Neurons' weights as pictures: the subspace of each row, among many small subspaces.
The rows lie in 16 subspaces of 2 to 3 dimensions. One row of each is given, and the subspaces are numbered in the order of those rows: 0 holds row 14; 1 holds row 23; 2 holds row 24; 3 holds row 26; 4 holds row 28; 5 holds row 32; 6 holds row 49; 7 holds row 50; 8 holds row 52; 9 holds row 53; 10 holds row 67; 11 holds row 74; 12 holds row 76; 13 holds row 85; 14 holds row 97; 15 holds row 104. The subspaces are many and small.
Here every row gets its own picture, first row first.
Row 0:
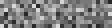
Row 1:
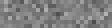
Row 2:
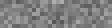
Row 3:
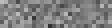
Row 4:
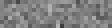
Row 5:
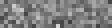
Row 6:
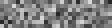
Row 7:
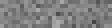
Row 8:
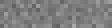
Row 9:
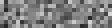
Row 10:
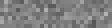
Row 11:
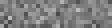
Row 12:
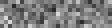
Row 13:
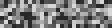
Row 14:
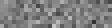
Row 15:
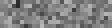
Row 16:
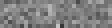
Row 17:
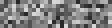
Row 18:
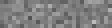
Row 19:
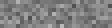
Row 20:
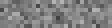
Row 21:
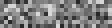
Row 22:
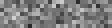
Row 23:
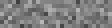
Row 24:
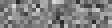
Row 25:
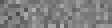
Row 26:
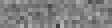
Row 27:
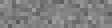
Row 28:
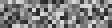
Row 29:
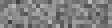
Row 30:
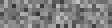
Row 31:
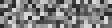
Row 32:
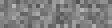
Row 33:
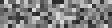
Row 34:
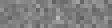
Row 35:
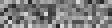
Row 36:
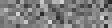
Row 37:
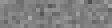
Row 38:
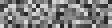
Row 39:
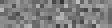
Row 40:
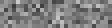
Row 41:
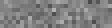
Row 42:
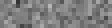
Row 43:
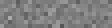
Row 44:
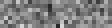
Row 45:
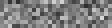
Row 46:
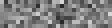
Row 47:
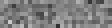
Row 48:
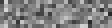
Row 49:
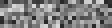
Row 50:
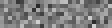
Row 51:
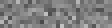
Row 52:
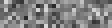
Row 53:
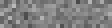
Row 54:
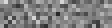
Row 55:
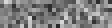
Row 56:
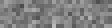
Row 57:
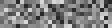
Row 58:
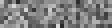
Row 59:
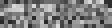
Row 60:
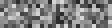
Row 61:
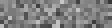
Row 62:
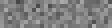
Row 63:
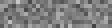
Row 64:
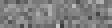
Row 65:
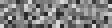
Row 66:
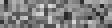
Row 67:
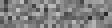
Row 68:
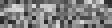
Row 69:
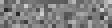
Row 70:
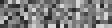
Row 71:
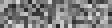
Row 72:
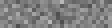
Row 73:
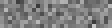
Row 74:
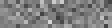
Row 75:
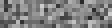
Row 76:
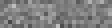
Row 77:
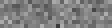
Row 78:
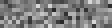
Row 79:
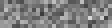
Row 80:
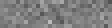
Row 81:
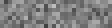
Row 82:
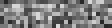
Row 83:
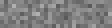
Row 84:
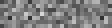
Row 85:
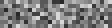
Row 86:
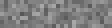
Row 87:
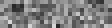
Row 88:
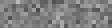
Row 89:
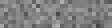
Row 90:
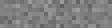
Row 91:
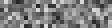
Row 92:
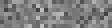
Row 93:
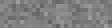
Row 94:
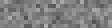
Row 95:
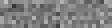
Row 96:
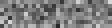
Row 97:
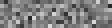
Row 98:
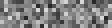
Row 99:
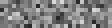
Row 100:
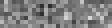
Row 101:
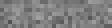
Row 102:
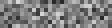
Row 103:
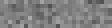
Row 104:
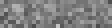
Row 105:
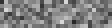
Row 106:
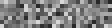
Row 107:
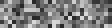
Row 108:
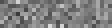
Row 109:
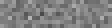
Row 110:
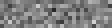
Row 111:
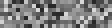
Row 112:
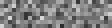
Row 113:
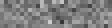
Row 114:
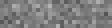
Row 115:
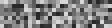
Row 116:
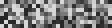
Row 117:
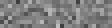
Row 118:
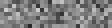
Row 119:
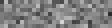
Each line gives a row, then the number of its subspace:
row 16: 3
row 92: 10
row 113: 11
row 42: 1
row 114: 1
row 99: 8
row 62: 7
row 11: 0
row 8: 15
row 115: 0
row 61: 0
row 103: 12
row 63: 7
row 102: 4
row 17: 2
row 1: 10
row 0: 15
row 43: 12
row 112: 9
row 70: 14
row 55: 14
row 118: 10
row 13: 9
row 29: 7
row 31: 9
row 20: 8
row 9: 13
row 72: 13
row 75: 4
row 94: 8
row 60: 5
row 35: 12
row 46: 13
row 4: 14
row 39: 8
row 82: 0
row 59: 6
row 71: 7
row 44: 1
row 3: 14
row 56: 6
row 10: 10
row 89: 15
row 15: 1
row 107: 6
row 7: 15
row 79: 4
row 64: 3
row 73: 7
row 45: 4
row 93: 2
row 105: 11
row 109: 9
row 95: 6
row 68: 6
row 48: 13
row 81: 8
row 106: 0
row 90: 1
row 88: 2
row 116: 15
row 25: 14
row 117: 1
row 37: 9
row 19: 14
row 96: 0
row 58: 14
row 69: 11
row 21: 3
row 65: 12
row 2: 4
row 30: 5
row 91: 8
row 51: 1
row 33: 13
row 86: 5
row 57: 11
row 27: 4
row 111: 10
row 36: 11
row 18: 12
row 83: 5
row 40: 2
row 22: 10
